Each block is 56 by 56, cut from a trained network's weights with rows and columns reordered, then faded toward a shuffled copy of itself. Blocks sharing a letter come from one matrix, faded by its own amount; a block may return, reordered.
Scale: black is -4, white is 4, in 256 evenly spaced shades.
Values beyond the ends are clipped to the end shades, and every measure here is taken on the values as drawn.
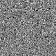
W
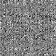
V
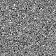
W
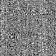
V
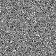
W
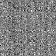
V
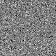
W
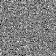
W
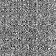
V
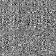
V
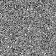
W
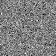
W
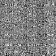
V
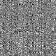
V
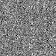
W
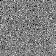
W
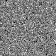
W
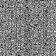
V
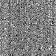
V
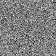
W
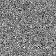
W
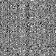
V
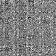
V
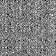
V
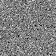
W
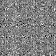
V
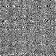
V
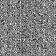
V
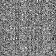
V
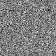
W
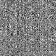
V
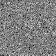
W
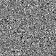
W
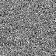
W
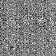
V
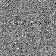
W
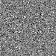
W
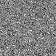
W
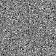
W
